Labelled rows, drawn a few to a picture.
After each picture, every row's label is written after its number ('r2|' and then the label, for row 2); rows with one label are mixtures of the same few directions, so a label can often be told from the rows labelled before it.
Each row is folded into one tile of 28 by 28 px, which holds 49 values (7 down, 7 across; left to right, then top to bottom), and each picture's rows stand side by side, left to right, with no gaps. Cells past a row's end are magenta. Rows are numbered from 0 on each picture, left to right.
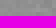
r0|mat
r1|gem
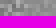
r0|mat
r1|mat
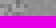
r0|mat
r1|mat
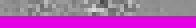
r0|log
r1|mat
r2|mat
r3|gem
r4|mat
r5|log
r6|gem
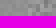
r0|mat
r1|mat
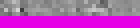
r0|log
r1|gem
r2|log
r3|gem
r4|log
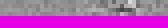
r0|gem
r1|mat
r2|log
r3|gem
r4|gem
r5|mat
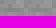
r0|gem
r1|gem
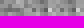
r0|gem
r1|log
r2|log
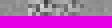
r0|mat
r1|mat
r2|mat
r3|log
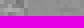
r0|gem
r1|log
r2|gem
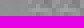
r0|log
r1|gem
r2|gem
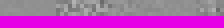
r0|gem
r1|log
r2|mat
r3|mat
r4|mat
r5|gem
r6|mat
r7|log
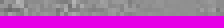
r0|gem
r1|mat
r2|mat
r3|gem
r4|mat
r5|gem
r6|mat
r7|log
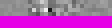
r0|mat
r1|log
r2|mat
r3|gem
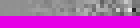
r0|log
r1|gem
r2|log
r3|mat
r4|log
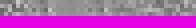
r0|mat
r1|log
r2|log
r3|log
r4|gem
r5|gem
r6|mat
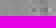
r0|log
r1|log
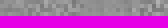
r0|gem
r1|mat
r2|mat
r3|log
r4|log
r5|mat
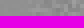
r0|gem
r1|gem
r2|mat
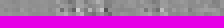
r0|log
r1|log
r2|log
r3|log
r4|gem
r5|log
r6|log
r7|gem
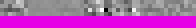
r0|gem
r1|gem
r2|gem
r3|log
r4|log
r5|gem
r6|mat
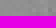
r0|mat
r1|log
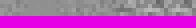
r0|mat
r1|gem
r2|log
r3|mat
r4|gem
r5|gem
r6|gem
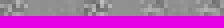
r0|mat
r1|log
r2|log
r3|mat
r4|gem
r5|gem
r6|log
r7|gem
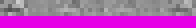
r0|gem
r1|log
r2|gem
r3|log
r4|gem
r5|log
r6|gem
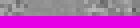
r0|mat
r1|gem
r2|log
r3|gem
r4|log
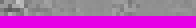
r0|gem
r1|gem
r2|log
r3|log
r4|mat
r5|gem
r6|gem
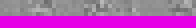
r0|log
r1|gem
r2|mat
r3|mat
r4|log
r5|gem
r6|gem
